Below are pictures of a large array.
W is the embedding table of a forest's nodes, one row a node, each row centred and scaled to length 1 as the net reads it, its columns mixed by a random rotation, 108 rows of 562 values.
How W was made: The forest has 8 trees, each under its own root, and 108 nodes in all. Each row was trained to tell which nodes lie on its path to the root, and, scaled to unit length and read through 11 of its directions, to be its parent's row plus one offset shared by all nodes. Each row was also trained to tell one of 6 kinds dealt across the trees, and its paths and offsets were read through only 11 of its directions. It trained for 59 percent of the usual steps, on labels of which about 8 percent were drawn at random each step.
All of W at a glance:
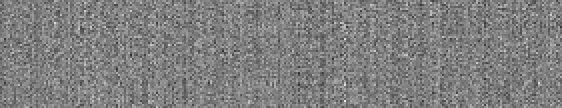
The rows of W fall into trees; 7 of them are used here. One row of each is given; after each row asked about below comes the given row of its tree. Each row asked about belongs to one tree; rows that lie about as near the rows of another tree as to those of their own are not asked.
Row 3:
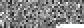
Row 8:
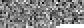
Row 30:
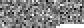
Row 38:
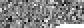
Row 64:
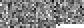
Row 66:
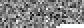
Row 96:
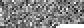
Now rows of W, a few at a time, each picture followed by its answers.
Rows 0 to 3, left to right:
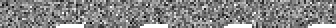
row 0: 64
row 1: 3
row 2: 3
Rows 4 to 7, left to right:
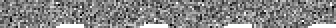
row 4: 8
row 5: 8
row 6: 38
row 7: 30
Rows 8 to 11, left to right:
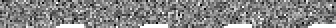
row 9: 64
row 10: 96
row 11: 3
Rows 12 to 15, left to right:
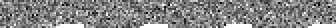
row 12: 38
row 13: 30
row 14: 30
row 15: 38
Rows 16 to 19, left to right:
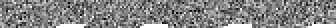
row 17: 96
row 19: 8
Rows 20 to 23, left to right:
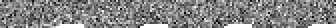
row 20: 8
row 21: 96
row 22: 3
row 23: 3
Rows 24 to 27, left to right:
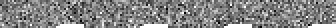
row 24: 30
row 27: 38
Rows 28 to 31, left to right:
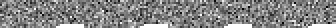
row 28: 30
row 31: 8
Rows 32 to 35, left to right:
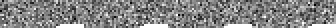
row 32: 30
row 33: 38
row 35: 38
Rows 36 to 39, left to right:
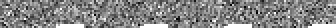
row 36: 64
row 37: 96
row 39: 38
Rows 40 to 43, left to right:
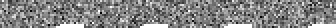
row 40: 38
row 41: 3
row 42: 64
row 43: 8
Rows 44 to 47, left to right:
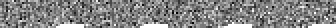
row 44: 30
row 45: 30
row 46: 38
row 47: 66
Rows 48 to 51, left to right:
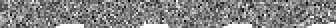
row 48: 96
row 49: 8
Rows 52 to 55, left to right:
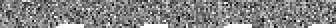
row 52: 30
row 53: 64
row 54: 8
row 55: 66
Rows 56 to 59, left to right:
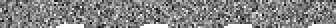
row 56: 38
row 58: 3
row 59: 3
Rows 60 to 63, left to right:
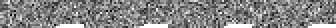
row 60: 96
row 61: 38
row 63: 3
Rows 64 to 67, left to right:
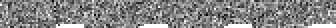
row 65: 96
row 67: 8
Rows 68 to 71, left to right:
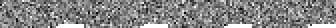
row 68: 30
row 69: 8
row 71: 64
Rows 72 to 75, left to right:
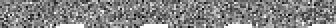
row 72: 66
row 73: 3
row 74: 8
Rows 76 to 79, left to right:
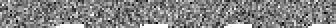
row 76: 30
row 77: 64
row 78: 3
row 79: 8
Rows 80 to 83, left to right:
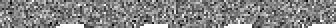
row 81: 66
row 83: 66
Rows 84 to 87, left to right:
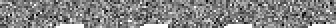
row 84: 66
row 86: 3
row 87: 64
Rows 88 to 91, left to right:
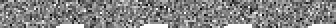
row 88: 3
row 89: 38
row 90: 38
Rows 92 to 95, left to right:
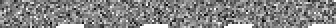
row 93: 3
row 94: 66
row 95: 64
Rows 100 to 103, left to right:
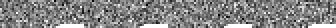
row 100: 38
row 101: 38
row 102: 3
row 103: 66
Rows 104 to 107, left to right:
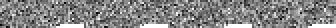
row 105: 8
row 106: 64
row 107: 38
